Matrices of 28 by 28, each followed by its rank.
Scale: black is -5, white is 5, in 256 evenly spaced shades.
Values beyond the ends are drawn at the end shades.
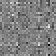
five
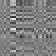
two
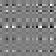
one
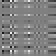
one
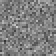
full rank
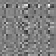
three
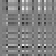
one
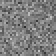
full rank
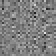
five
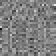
five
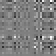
two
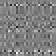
three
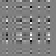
one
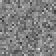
full rank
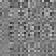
three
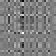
two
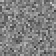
full rank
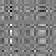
two
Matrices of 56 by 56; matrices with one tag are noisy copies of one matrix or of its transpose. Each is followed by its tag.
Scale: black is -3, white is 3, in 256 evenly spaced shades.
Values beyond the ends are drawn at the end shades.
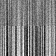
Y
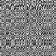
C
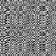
C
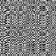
C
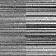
Y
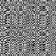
C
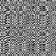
C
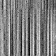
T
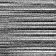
T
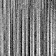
T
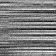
T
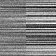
Y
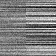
Y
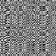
C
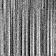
T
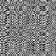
C
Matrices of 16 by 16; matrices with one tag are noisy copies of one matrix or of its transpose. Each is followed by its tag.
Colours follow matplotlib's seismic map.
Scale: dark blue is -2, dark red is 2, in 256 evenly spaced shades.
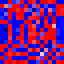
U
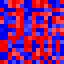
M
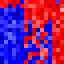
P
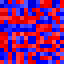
M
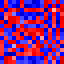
U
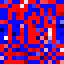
U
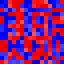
M
